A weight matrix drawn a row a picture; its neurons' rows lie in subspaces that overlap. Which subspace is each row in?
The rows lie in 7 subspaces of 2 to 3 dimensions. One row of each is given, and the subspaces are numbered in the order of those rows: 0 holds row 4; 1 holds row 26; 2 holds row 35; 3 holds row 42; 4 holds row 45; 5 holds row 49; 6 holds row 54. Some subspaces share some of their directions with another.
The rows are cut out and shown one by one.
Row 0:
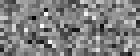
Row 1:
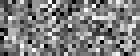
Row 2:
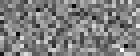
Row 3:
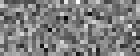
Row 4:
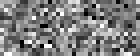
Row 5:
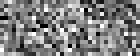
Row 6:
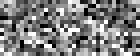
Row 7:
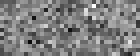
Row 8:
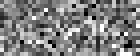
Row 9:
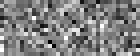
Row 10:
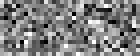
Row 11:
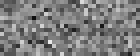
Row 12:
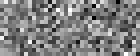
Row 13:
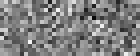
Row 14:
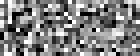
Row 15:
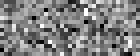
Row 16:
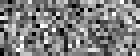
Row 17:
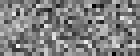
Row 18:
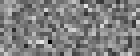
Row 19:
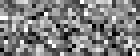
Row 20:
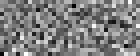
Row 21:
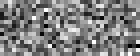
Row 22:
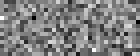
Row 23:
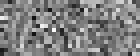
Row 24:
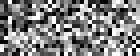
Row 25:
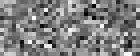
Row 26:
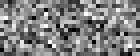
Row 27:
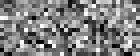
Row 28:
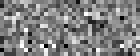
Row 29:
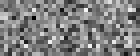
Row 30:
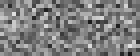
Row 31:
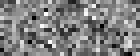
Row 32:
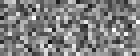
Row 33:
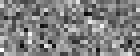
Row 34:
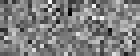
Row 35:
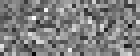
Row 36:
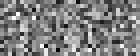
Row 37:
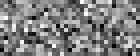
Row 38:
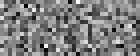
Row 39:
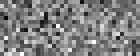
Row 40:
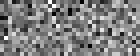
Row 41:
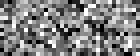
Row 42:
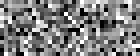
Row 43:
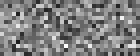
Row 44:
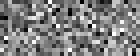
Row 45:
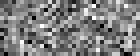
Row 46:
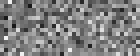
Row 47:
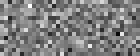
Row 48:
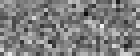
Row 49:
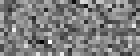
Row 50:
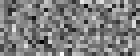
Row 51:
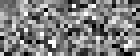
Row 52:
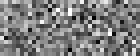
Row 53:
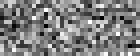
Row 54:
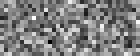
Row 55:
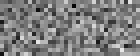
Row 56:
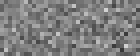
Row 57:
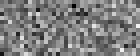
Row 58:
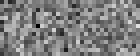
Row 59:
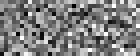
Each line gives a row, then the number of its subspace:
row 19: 4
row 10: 5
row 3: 6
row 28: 6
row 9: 3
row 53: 1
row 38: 6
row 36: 6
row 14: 3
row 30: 1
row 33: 6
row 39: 0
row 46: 4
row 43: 1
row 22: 6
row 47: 4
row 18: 5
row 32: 6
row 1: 4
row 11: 5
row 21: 1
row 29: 6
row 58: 3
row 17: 1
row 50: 5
